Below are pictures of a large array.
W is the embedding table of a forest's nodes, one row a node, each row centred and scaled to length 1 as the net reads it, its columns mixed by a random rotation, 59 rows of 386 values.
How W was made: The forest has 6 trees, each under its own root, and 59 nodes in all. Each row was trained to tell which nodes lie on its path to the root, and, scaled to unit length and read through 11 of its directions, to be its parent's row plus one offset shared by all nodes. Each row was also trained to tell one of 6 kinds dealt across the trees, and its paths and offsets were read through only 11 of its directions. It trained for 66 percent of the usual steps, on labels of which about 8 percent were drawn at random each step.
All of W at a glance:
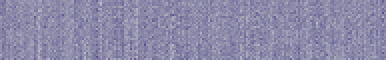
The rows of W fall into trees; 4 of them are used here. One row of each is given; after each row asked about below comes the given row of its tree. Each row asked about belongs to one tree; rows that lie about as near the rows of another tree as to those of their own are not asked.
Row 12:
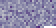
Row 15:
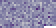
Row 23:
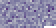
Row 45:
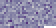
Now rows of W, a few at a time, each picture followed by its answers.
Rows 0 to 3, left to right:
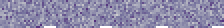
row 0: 12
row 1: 45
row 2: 12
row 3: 15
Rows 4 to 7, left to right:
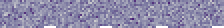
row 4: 12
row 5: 15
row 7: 45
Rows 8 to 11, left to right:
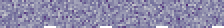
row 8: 12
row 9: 12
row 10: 45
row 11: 45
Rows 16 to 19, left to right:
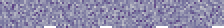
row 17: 45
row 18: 12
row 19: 45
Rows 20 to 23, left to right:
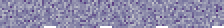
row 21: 12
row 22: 23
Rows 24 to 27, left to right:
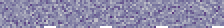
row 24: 23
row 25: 12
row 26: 12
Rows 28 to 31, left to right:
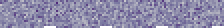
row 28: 15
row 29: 45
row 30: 12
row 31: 23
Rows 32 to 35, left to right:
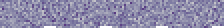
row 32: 15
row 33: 23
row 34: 23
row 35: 45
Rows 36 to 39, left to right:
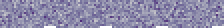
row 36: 12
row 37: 12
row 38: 15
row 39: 23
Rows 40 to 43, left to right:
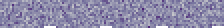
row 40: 23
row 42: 45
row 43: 15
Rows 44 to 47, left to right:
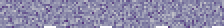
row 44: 45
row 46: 45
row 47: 12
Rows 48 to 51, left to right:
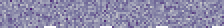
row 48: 45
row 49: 45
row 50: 12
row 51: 12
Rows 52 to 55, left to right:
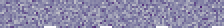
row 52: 45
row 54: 45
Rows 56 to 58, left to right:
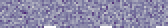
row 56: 12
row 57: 45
